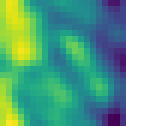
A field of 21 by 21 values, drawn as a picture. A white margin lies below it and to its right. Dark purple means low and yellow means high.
Slope: up to the left. Odd rows or columns: none. Lone odd cells: none.
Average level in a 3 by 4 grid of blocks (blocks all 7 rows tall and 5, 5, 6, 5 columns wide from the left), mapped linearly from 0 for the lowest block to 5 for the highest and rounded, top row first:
5220 | 4330 | 4320
